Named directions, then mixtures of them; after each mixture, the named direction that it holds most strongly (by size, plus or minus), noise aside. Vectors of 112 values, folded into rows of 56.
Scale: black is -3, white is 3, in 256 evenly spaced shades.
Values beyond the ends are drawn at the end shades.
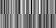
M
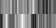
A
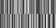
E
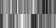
A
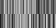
E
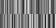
E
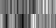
A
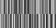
E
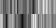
A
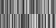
E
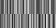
E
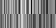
M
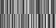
E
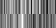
M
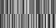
E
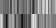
A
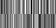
M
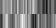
A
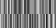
E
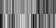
A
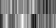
A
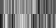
A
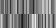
A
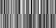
M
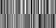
M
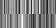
M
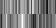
A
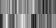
A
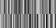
E
